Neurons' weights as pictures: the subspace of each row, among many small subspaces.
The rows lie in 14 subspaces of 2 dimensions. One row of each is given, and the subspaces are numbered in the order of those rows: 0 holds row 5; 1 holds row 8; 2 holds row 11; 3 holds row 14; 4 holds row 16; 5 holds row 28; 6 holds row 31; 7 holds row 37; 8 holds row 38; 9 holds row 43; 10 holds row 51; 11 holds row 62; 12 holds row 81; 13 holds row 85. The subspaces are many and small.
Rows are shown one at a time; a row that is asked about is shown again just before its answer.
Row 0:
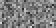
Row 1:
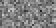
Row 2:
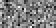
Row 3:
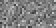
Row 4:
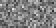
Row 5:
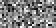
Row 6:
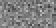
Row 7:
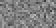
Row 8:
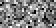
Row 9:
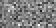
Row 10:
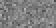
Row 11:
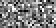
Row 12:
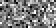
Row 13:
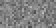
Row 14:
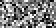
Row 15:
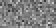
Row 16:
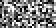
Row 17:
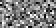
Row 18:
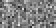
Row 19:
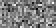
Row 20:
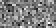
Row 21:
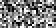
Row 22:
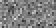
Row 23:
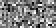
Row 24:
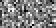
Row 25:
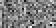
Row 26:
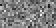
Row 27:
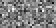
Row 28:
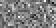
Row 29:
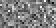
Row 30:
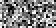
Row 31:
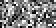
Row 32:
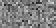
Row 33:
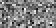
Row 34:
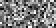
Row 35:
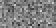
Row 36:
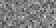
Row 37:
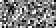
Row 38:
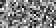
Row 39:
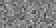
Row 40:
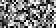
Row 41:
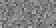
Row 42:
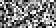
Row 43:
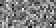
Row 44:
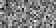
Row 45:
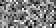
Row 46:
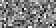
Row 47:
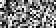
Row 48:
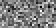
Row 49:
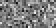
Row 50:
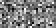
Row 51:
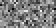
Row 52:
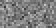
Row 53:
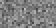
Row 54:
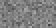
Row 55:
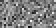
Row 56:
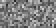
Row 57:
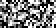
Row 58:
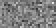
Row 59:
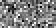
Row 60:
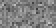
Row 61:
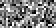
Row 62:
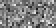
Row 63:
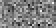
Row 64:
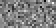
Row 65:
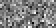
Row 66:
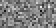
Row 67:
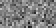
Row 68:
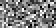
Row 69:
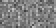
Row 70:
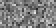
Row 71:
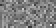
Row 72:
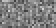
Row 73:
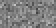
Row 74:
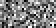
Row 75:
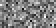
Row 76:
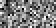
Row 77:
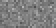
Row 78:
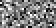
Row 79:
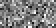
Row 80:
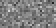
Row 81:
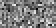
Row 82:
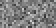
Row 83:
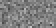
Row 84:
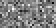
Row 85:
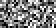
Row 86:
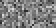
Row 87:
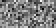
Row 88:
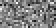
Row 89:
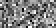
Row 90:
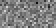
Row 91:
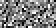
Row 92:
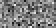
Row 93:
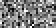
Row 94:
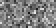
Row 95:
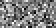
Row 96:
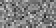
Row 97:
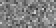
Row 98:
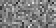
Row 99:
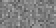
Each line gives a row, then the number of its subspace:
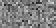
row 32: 1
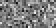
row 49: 1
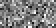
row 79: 11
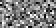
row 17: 5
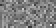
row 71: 10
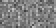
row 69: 13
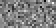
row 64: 5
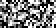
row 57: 9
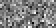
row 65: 11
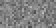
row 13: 12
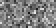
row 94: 1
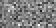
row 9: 6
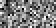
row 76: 8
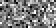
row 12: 1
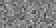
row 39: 4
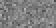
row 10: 2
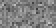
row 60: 11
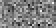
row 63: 4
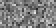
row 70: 12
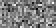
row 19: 12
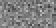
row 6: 4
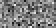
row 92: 4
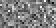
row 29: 5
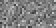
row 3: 7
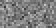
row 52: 3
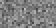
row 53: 2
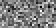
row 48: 6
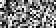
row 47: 8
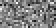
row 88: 1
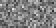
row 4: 13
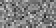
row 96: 3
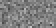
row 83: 5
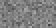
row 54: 0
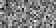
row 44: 8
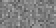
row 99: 13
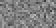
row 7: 5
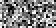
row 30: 6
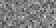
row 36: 2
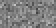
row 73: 11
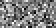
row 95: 3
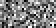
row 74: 9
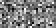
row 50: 2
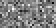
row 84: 2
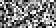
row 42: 3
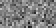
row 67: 11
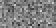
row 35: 4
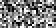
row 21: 0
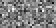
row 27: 2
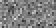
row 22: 7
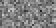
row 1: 10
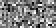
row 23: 12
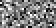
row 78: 5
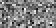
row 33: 2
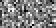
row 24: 10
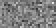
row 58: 12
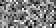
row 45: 10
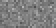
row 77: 13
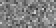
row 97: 1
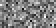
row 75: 9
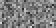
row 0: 9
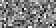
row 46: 6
